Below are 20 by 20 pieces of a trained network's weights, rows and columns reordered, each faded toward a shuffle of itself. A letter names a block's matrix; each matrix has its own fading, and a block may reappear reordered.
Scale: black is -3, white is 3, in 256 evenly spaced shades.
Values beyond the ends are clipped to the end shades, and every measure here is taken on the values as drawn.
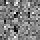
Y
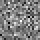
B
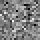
Y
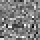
B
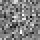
Y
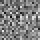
B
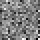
B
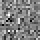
Y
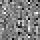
Y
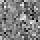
Y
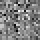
B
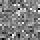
Y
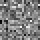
B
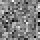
Y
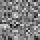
B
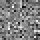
Y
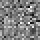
B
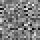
B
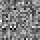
B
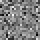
Y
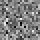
Y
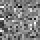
B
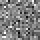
Y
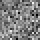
Y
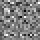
B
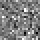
Y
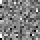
Y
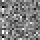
B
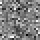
Y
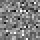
Y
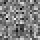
B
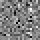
Y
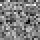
B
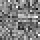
B
